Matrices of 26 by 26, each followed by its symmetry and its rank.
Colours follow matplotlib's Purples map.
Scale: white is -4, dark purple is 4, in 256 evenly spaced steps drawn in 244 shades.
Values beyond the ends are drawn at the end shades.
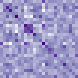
symmetric, rank five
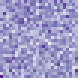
neither, full rank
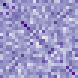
symmetric, full rank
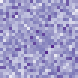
symmetric, full rank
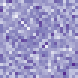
symmetric, full rank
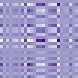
neither, rank one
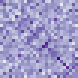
symmetric, full rank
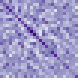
symmetric, rank five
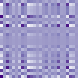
neither, rank one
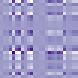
neither, rank one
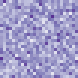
neither, full rank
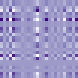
neither, rank one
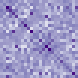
symmetric, rank five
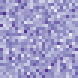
neither, full rank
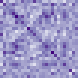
symmetric, rank five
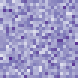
neither, full rank
